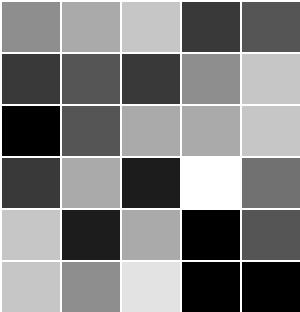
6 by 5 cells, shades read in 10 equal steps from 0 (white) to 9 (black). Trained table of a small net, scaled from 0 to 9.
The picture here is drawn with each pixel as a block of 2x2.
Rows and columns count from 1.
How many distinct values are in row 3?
4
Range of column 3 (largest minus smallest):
7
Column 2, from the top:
3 6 6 3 8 4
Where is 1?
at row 6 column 3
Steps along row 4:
down up down up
